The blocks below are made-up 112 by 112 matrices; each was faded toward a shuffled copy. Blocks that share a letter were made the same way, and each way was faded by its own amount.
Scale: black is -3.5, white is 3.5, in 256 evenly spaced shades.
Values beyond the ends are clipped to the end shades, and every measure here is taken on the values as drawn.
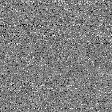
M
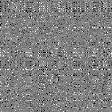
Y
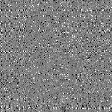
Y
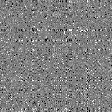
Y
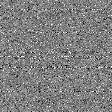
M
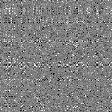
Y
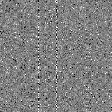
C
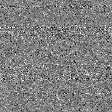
M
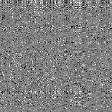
Y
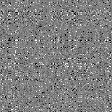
Y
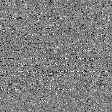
M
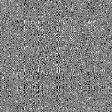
C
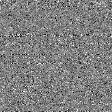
M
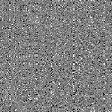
C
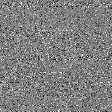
M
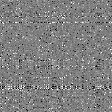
Y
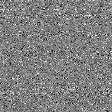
M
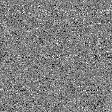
M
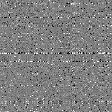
Y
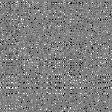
Y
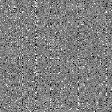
C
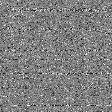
M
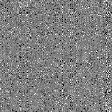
C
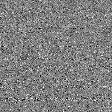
M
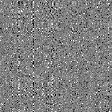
C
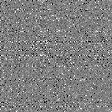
Y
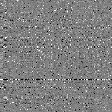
Y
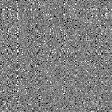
C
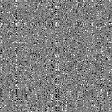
C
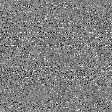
M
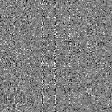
C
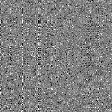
C
